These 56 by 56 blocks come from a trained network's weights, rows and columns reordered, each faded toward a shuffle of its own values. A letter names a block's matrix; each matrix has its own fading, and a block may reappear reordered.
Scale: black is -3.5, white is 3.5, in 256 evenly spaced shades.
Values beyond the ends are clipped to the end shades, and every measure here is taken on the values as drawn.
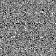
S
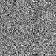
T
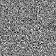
S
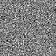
T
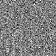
S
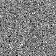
S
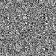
T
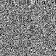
T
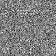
S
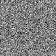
T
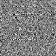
S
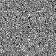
S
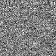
T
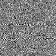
S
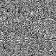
S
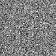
S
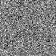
S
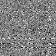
S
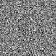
T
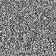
T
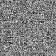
T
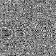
S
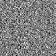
T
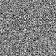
T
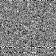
S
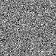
S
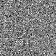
S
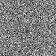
S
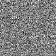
T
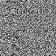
T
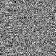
T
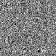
T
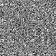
T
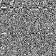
S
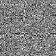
S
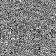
T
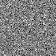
S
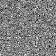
S
